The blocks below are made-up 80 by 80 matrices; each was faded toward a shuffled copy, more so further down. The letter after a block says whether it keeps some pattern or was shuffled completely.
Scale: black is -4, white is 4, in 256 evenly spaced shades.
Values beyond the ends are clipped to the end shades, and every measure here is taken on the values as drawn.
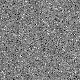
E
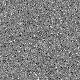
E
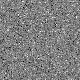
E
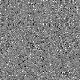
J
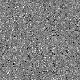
J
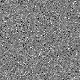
J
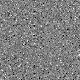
J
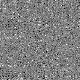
J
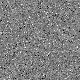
E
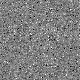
J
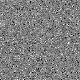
J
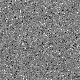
E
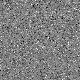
E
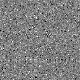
J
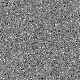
E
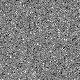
E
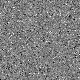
E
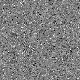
J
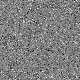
E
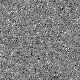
E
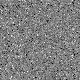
E
